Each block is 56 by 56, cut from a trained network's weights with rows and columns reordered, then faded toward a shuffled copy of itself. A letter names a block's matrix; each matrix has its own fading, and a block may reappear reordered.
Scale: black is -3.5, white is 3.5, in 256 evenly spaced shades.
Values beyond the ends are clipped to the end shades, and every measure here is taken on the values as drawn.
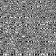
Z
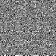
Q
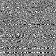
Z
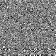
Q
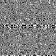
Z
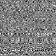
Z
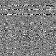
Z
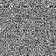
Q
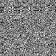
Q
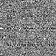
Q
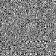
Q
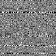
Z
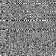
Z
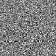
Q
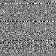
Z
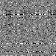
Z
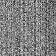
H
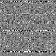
Z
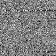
Q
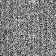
H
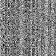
H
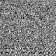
Q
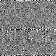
Z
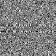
Q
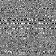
Z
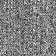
H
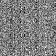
H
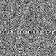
Q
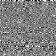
Z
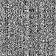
H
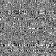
Z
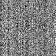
H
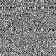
Q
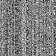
H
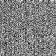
H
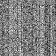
H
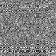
Z
